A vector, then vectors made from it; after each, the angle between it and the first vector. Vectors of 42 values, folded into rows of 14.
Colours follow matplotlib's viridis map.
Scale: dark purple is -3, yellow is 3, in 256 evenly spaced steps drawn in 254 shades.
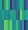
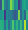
partly opposed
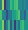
partly opposed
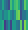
nearly opposite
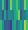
nearly opposite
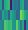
nearly parallel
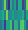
orthogonal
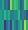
nearly opposite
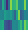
nearly opposite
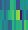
partly opposed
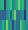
orthogonal
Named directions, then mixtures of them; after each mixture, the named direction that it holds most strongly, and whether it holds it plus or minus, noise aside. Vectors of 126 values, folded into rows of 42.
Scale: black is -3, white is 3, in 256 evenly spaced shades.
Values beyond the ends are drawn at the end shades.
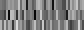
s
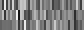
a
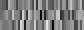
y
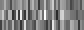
y, minus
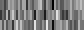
s, plus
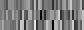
y, plus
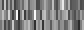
s, minus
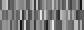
y, minus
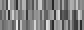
y, plus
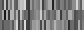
a, plus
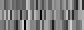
y, plus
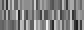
y, plus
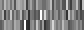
y, minus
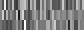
a, plus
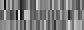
a, minus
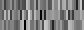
y, plus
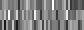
s, minus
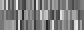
y, minus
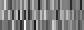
y, minus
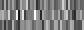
s, minus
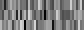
y, plus
